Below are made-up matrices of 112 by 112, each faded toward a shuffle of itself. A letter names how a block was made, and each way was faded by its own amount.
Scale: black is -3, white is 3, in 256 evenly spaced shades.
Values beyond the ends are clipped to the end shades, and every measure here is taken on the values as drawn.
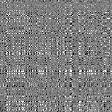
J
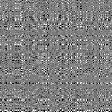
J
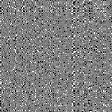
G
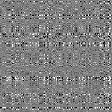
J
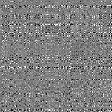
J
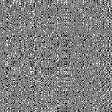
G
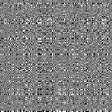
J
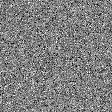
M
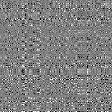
J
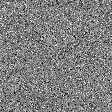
M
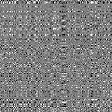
J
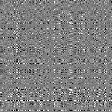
J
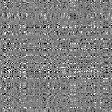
J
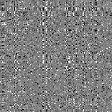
G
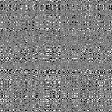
J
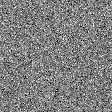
M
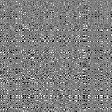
J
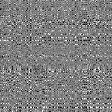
J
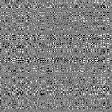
J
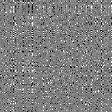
G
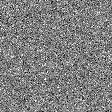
M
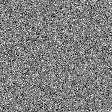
M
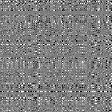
J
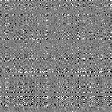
J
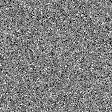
M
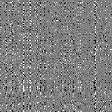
G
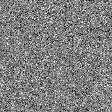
M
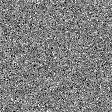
M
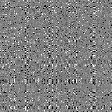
G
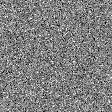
M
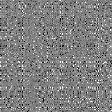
G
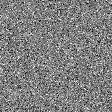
M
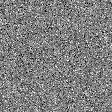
M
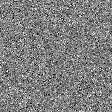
M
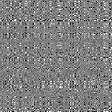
J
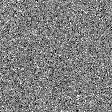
M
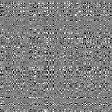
J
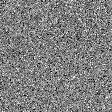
M
